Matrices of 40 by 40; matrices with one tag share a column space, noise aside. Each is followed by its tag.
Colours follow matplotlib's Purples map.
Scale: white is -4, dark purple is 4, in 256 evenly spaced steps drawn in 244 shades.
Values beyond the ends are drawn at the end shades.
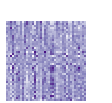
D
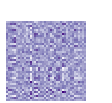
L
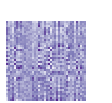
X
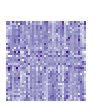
D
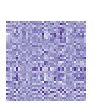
L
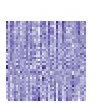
X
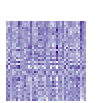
X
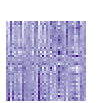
D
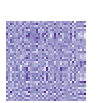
L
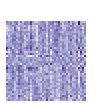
D
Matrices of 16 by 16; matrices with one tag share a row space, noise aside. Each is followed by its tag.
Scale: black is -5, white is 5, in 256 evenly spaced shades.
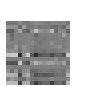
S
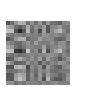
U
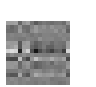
S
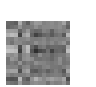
S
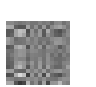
U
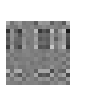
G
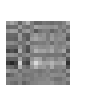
S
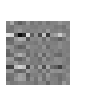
U
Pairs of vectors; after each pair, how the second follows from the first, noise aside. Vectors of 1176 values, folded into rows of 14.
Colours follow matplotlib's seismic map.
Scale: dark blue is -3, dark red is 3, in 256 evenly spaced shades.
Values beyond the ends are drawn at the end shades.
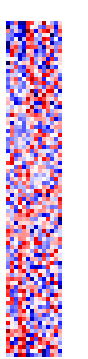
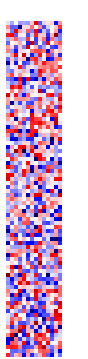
shuffled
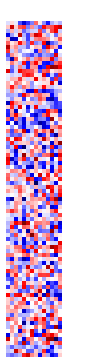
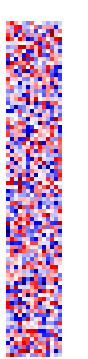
shuffled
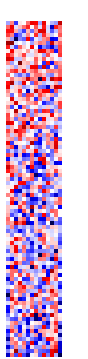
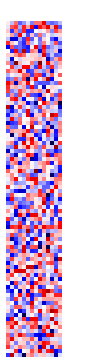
shuffled
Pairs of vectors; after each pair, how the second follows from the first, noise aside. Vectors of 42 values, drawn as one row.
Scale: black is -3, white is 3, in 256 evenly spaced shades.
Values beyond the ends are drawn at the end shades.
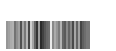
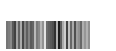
reversed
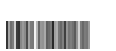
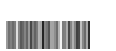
reversed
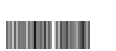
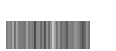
shrunk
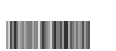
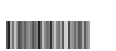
negated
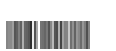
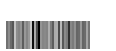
negated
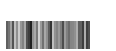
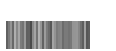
shrunk
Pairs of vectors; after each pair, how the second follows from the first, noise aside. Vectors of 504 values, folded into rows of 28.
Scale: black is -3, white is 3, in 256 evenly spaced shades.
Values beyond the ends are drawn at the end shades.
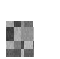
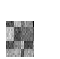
negated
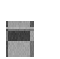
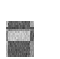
negated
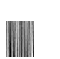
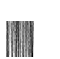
negated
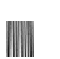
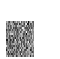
shuffled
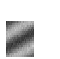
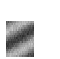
reversed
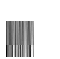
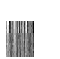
reversed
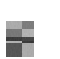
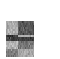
reversed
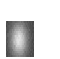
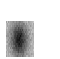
negated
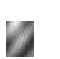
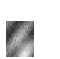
reversed
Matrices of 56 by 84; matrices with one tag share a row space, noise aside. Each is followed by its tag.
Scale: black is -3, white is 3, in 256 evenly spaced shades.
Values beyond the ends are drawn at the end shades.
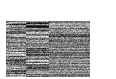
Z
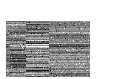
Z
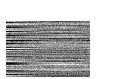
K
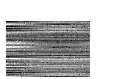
K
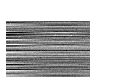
K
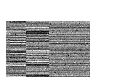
Z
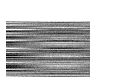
K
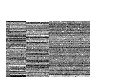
Z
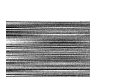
K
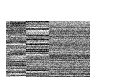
Z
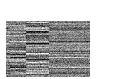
Z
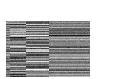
Z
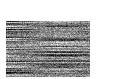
K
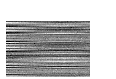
K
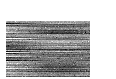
K
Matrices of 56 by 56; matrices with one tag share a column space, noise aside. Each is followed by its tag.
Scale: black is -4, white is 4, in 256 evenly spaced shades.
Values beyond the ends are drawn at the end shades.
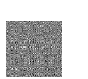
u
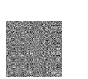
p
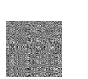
u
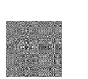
u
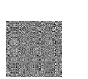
p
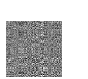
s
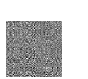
s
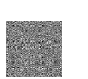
u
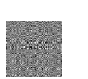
u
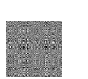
u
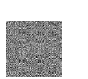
s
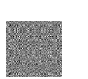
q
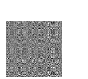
s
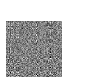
s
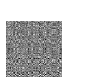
s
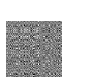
q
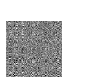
s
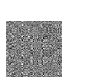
q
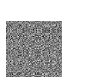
q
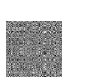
p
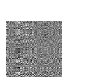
s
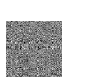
u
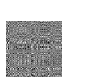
u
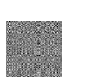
p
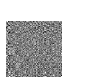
p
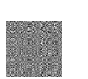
p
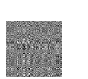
u
